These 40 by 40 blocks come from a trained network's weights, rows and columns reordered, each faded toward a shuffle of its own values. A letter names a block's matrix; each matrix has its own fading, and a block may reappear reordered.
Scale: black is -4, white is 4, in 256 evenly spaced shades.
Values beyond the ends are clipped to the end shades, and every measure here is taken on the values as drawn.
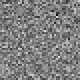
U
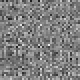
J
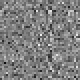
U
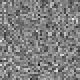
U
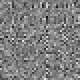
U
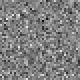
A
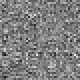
U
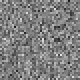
A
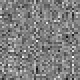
U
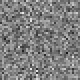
U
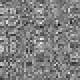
J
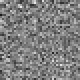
J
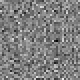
J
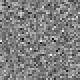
A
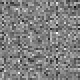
U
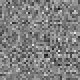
J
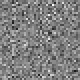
U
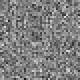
A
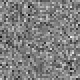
A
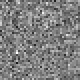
A
